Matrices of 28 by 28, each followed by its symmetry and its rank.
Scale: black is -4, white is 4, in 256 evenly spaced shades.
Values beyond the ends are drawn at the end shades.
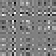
antisymmetric, rank two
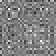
symmetric, rank three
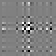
symmetric, rank one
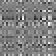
neither, rank three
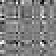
antisymmetric, rank two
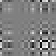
symmetric, rank one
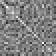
symmetric, rank five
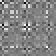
symmetric, rank three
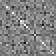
symmetric, rank five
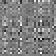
neither, rank three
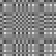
symmetric, rank one
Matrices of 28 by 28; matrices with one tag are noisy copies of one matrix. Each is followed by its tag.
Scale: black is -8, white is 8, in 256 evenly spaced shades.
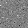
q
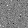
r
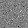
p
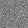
p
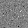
p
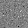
p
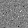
p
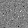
p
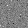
r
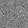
p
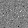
p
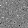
q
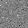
q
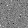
r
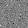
r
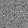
p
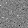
q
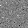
q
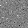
q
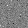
r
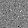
p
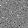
q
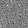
r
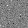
r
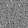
r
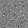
p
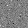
r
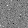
r
